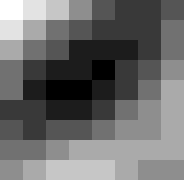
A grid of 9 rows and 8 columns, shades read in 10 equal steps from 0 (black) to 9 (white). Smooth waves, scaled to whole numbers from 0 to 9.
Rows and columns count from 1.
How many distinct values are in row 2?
5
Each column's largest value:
9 8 7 7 7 6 6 6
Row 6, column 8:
6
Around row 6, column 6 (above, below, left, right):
2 5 2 5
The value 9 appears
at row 1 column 1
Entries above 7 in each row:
2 1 0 0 0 0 0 0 0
